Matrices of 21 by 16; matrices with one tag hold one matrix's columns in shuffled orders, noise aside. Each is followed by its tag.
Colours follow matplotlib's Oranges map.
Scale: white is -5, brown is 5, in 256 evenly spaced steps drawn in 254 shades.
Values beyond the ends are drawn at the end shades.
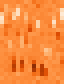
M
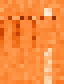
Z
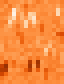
M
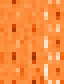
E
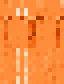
Z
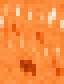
M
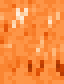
M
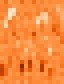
M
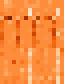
Z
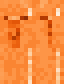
Z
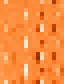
E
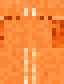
Z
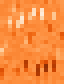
M
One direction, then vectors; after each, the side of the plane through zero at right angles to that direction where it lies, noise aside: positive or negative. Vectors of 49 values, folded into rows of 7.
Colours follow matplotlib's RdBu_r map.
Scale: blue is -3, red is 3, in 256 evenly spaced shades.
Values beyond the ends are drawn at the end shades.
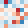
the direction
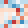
positive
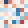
negative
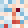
positive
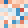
negative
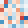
positive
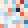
negative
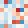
positive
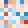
negative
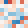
negative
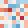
positive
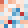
negative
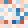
negative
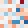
negative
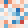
negative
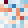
positive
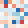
negative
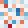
negative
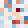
positive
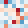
positive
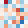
positive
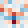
positive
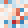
positive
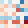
positive
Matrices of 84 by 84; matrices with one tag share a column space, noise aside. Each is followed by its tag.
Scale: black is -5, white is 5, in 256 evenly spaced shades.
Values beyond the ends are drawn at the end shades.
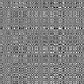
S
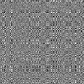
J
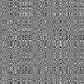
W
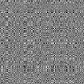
J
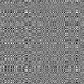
J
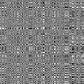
S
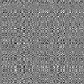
J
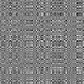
W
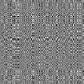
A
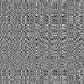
A
